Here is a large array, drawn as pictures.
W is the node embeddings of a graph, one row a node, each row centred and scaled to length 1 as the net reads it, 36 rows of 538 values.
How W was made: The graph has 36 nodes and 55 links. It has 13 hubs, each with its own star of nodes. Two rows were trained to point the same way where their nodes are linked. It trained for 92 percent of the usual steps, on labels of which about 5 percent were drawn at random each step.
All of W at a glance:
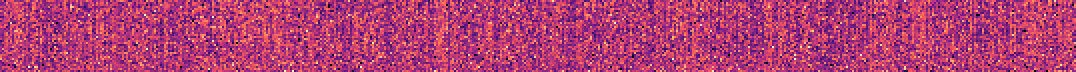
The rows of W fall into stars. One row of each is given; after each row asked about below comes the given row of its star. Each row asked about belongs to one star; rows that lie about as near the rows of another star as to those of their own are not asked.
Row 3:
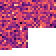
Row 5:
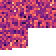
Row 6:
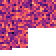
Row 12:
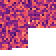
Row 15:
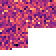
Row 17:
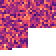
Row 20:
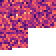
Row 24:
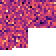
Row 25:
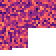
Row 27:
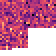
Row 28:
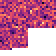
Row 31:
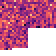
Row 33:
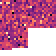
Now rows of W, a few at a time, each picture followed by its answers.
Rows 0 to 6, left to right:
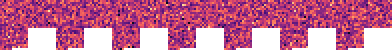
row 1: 5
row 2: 5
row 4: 28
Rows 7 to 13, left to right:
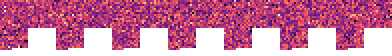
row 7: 27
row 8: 20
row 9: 3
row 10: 33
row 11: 15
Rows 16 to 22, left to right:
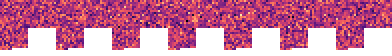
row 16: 27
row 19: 17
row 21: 24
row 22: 31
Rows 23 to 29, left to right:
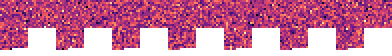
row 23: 25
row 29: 12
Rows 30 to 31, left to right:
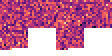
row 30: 24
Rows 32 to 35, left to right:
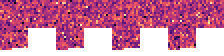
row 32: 15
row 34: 15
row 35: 5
